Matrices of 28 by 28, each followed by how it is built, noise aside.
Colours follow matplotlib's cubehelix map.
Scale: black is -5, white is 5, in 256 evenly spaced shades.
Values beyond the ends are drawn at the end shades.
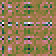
low rank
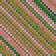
Toeplitz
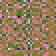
low rank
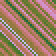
Toeplitz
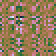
low rank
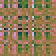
low rank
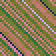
Toeplitz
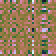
low rank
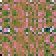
low rank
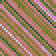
Toeplitz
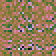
low rank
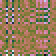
low rank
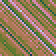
Toeplitz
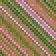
Toeplitz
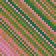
Toeplitz
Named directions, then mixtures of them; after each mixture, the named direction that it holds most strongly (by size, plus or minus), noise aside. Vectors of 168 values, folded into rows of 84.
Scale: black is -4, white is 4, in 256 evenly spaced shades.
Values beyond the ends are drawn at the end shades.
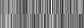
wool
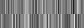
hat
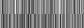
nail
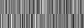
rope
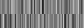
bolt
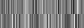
hat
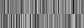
rope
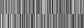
rope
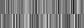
hat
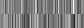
hat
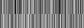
nail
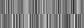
hat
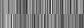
wool
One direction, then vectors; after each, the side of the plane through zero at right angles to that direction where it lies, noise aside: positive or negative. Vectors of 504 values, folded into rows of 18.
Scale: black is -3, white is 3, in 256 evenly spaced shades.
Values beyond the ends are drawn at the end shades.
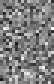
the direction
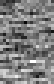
positive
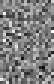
negative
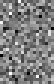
negative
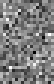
negative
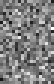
positive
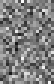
positive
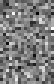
positive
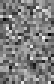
positive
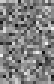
positive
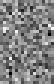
positive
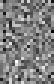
positive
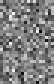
positive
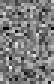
negative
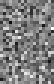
positive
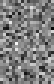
negative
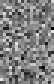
negative
